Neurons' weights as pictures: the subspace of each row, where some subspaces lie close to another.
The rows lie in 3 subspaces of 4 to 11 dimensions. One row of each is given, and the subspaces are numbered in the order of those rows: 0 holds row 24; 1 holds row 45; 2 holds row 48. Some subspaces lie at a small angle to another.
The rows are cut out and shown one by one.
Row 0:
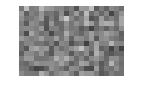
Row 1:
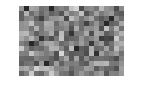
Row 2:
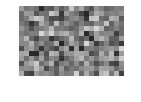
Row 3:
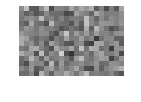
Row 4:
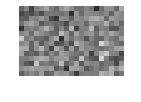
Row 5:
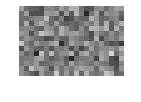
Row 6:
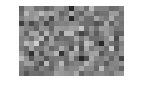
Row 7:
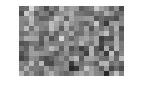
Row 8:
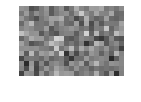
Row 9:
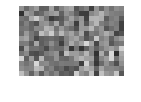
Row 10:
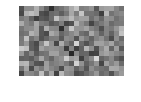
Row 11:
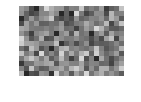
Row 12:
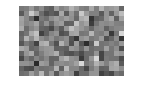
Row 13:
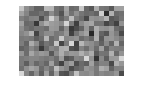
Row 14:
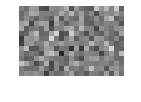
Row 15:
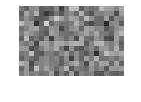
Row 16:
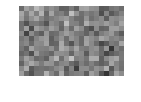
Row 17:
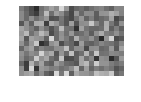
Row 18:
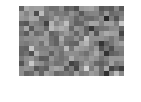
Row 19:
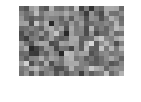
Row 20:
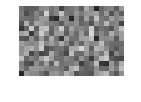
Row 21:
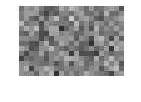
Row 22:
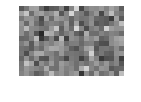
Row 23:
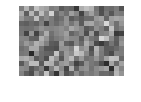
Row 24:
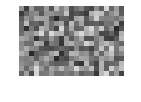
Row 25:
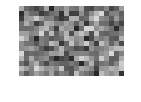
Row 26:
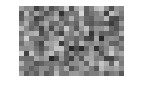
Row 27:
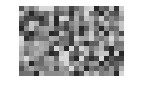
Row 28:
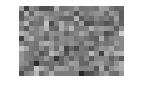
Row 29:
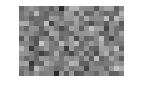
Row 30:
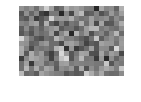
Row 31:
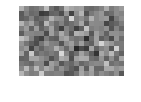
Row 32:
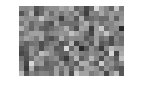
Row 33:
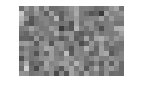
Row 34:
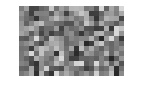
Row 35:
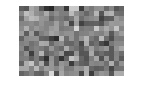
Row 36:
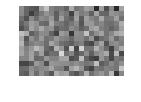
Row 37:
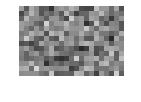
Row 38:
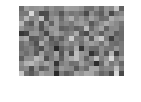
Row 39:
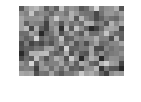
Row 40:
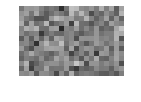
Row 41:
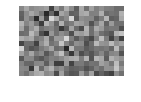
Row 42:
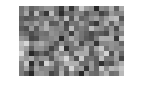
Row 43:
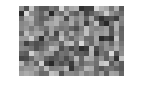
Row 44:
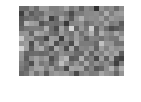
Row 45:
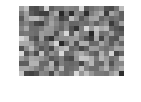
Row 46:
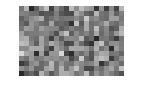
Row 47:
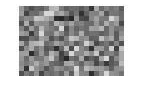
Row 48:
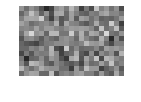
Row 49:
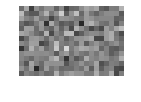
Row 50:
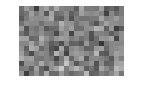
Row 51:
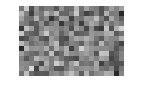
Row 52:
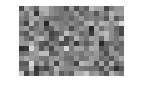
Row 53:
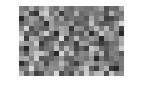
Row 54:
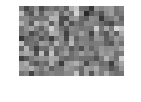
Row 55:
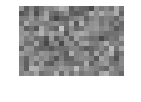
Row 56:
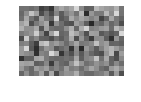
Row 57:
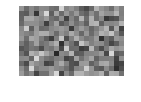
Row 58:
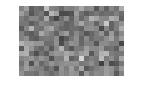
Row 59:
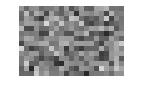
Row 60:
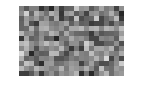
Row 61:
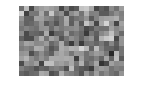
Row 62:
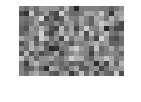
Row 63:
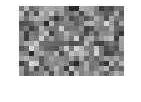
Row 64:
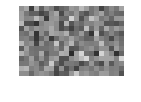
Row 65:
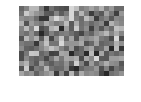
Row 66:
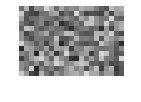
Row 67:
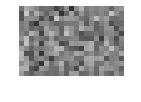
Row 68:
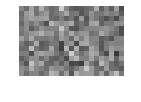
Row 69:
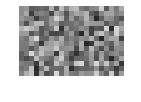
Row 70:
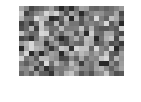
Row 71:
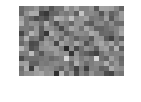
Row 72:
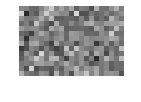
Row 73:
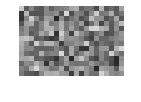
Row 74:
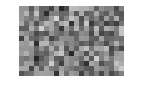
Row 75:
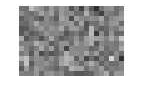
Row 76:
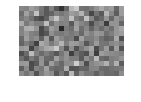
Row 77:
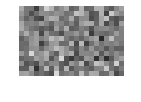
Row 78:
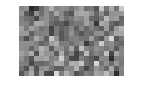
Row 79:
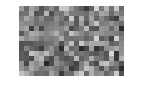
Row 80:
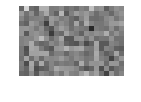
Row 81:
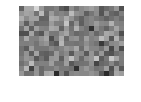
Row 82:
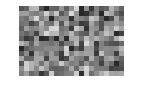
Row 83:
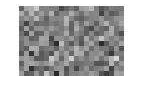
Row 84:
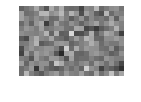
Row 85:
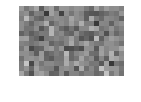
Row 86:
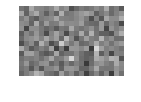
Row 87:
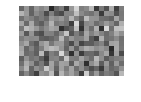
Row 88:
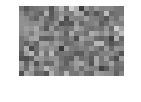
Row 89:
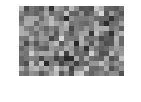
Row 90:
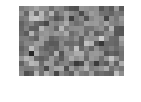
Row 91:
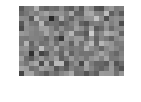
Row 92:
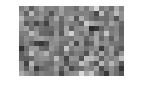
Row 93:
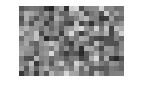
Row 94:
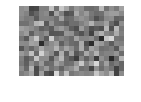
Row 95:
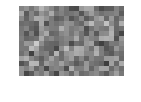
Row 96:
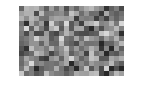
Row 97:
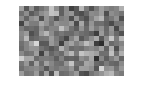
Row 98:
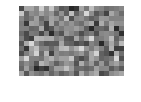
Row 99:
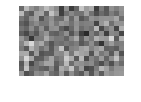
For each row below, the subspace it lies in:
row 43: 0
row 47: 1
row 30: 1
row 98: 2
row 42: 1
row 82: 2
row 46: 1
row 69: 0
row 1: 1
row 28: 1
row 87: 2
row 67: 1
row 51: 2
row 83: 0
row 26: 1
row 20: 2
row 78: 0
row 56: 1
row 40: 0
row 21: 2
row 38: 1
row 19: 1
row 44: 1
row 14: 1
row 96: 0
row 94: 0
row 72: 1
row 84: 1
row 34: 0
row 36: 1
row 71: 1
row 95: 0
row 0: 1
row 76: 0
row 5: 2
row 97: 2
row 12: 1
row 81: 0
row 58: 2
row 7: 0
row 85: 2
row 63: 0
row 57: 1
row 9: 2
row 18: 0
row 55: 0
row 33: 2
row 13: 1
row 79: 1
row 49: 1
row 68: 0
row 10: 1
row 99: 2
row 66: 2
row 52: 2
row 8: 2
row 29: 0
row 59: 2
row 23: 0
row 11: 1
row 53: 1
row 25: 1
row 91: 1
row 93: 1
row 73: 2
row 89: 1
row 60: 1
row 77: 1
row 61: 0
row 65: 0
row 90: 0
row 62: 2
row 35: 2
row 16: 0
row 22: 2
